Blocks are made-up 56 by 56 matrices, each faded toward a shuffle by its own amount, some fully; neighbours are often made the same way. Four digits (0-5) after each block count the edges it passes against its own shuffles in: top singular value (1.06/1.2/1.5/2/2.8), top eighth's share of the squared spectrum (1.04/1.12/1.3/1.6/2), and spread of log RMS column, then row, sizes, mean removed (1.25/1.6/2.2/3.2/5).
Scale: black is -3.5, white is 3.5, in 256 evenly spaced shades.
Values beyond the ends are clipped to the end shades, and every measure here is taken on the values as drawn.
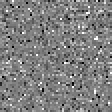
3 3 1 1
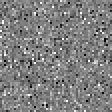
2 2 0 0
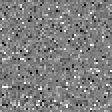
3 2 0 1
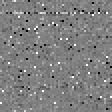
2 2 0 0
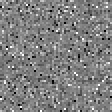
1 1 0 0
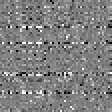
4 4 2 3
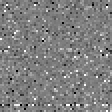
3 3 0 1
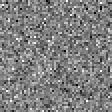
0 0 0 0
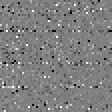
2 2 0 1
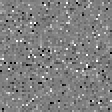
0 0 0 0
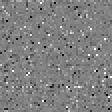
2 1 0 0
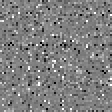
2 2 1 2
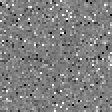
0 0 0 0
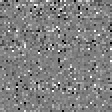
1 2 1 2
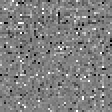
1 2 2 1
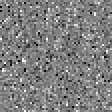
1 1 0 0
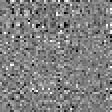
4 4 2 2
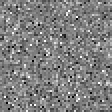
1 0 0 0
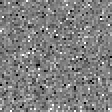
1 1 0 0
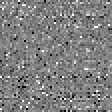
3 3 0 1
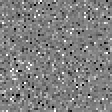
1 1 0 0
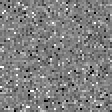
0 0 0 0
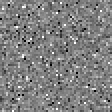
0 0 0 0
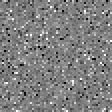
0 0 0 0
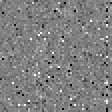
2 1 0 0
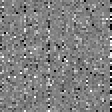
3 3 2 0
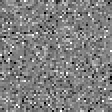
2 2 0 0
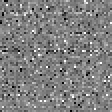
3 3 0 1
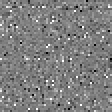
2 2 0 1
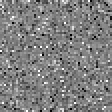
2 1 0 1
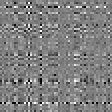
4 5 3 4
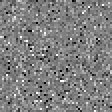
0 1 0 0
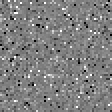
2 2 0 0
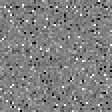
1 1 0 0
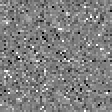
3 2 0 1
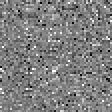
3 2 0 0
